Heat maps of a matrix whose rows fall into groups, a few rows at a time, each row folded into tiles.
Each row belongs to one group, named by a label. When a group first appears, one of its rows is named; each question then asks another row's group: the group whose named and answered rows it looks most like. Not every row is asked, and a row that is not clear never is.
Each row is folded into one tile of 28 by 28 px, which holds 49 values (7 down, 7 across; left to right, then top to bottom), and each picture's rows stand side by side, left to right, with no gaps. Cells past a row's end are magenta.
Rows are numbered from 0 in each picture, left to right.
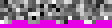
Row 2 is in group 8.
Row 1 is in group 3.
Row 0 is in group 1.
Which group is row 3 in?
3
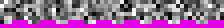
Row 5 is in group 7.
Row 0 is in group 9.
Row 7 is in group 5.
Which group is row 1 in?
8
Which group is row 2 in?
8
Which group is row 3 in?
9
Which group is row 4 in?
7
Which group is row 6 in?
7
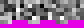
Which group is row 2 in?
1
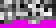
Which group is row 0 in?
3
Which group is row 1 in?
7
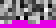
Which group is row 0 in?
5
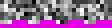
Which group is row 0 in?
7
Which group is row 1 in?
1
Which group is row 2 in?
8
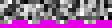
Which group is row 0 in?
9
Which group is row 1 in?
7
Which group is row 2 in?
8
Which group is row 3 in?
5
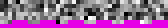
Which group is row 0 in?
3
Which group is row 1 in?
3
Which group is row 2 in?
9
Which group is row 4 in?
1
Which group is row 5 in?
1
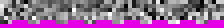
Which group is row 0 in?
9
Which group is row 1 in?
5
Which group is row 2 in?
3
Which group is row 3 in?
3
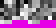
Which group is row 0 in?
8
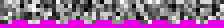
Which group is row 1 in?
7
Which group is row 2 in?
7
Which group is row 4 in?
1
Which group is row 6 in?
1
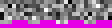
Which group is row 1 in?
1
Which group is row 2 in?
7
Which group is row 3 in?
5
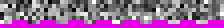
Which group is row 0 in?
7
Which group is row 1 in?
5
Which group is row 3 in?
3
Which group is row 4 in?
3
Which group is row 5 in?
3
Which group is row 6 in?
5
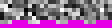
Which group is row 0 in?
7
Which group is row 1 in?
9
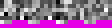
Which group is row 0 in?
5
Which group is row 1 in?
5
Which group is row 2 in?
8
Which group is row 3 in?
7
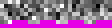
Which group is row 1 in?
1
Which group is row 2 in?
7
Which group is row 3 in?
3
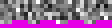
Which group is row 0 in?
1
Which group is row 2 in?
8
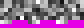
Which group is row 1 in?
9
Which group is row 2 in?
1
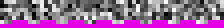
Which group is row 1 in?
8
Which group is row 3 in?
3
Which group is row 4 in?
8
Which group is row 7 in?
1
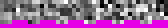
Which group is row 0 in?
3
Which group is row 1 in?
3
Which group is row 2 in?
9
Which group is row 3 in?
8
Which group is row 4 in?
8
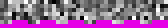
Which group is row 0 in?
1
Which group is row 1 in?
9
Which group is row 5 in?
3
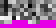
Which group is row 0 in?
1
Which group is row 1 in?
8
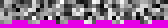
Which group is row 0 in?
5
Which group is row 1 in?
5
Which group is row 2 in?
9
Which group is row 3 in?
8
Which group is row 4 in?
5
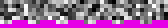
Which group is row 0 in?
8
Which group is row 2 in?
9
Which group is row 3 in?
9
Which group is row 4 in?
8
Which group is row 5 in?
1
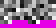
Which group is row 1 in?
9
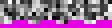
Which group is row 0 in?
9
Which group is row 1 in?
5
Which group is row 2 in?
8
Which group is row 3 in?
8
